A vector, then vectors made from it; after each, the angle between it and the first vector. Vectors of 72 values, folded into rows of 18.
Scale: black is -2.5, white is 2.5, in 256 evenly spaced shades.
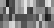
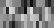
nearly opposite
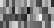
partly aligned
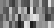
orthogonal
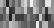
nearly parallel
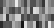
orthogonal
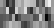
nearly parallel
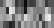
nearly opposite
